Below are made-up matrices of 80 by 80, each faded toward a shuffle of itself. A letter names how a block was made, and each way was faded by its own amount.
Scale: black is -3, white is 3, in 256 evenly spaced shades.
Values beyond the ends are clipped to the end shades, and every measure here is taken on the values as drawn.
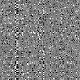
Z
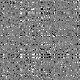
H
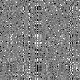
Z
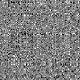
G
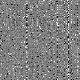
Z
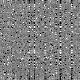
Z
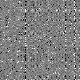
Z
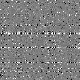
H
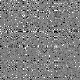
H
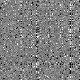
Z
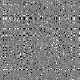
H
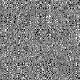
G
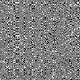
Z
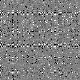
H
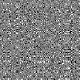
G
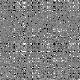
H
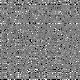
H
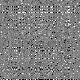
H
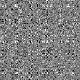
G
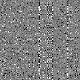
Z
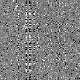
Z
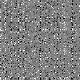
Z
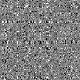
G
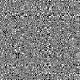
G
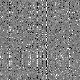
Z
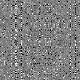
Z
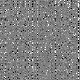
Z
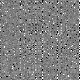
Z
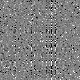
Z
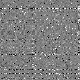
H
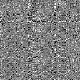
G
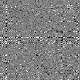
H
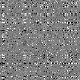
H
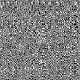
G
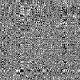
G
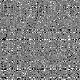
H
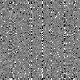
Z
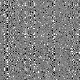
Z
